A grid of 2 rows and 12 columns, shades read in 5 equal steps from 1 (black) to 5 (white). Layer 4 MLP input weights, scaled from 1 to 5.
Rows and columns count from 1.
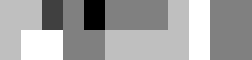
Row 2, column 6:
4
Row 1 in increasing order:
1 2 3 3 3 3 3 3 4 4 4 5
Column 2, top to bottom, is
4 5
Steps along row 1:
same down up down up same same up up down same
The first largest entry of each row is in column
10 2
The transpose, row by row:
4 4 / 4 5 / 2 5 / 3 3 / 1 3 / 3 4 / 3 4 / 3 4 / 4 4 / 5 5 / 3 3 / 3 3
